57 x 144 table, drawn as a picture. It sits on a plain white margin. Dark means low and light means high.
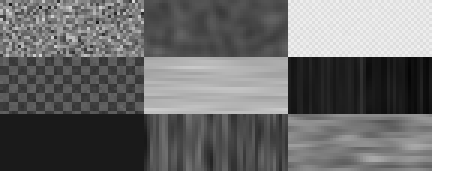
The table splits into 3 rows of 3 panels. Panel 1,1: middling, fine-grained, strong in contrast. Panel 1,2: low, blotchy, faint in contrast. Panel 1,3: very high, checkered, faint in contrast. Panel 2,1: low, checkered. Panel 2,2: high, streaked across, faint in contrast. Panel 2,3: very low, streaked downward, faint in contrast. Panel 3,1: very low, flat. Panel 3,2: low, streaked downward. Panel 3,3: middling, streaked across.
